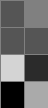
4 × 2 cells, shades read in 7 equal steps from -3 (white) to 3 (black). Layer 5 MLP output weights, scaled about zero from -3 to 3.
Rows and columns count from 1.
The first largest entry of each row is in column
1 1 2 1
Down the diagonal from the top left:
1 1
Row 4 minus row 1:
2 -1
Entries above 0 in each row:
1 2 1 1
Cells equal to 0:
1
